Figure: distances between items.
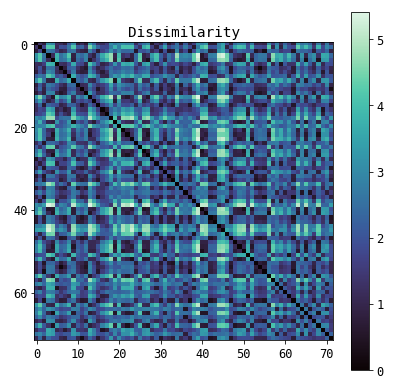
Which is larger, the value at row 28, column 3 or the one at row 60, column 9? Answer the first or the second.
the first
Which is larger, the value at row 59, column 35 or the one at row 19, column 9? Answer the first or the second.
the first
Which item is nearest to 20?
18
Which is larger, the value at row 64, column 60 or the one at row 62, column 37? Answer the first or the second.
the first
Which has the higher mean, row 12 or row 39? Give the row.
39
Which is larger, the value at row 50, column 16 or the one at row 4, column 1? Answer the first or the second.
the second
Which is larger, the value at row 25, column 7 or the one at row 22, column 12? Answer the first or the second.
the second
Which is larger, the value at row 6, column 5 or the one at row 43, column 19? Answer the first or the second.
the second
